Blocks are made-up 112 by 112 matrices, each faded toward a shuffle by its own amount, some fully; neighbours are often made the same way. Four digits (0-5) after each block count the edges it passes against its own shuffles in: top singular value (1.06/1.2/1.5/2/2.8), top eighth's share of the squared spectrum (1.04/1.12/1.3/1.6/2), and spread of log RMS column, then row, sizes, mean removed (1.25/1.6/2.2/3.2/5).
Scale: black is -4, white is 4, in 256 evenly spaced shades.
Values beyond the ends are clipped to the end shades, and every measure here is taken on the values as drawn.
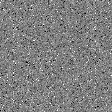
1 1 1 0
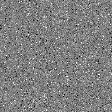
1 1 2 0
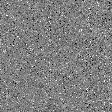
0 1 2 0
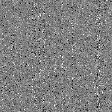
1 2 3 0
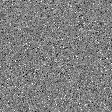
0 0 0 0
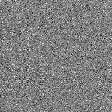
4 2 1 1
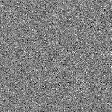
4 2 1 1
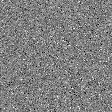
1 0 0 0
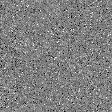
0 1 2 0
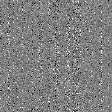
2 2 4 0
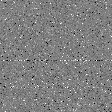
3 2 0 1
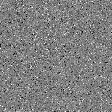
3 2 0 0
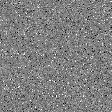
3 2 0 0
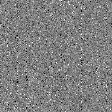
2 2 2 0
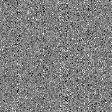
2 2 3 0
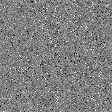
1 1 1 0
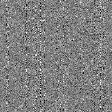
2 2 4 0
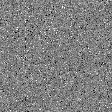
1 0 1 0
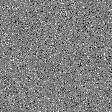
0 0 0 0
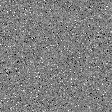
0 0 0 0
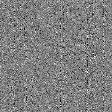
1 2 3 0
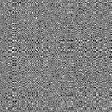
5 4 3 3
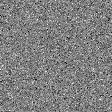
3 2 0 0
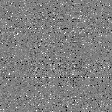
4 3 1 2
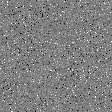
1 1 0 0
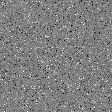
0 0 0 0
